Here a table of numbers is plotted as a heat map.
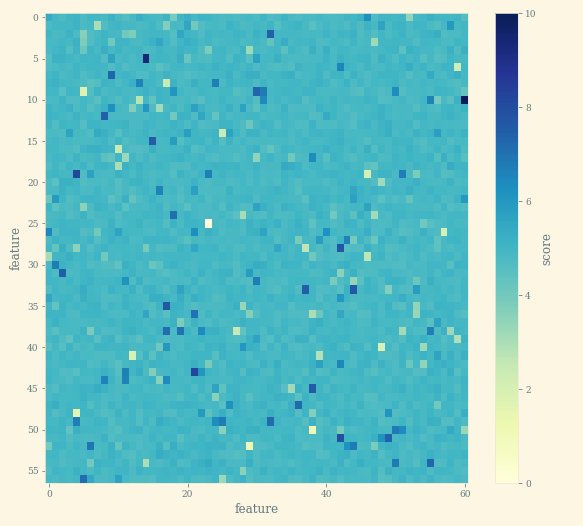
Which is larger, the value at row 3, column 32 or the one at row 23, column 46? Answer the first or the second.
the second
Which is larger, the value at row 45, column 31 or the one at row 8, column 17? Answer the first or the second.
the first
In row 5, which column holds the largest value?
14
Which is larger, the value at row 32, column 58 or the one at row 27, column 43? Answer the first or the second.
the second
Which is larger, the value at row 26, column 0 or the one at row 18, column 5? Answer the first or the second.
the first
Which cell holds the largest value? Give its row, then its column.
10, 60
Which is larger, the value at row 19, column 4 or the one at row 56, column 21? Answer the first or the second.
the first
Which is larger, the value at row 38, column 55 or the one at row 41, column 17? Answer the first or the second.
the first
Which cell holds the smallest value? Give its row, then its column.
25, 23
